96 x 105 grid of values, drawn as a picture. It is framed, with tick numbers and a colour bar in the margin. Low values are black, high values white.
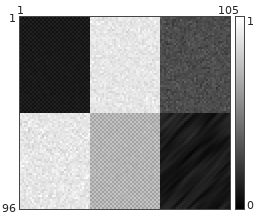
It is made of 2 by 3 panels. Panel 1,1: very low, checkered, faint in contrast. Panel 1,2: very high, fine-grained, faint in contrast. Panel 1,3: low, fine-grained, faint in contrast. Panel 2,1: very high, fine-grained, faint in contrast. Panel 2,2: high, checkered. Panel 2,3: very low, slanting up to the right, faint in contrast.
